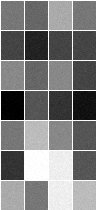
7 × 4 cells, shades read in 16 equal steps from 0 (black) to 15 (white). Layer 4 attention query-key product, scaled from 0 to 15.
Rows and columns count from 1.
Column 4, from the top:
7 4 4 1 5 5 11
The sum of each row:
30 14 26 9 31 37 42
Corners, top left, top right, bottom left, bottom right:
7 7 10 11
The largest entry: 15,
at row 6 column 2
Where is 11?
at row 5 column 2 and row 7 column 4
